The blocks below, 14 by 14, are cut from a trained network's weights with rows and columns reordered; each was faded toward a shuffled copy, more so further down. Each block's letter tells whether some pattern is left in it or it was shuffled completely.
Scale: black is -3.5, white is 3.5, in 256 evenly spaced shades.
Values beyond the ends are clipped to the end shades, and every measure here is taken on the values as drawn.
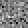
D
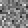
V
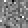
D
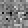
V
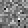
D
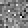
D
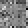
V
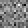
V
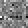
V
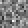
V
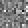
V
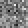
D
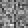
V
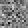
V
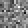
V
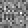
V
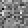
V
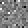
D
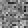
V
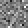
D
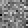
D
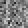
D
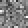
D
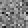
V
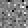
D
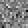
D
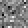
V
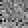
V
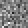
D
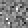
D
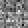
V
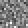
D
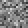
D
